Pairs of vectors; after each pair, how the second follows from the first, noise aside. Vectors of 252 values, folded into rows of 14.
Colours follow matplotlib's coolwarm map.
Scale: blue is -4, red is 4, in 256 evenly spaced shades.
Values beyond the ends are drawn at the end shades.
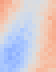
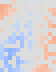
partly zeroed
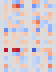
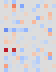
partly zeroed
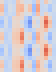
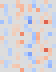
partly zeroed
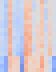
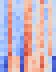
scaled up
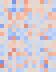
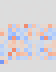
partly zeroed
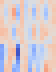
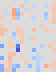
partly zeroed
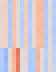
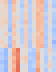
copied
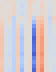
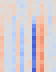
copied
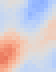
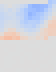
partly zeroed
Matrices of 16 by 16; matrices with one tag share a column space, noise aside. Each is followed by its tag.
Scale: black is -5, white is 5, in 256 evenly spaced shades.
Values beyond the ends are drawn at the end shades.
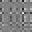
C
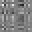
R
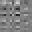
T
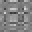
C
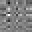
T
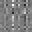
R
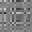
C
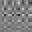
T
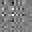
T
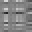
C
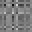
R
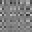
T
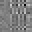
R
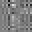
R
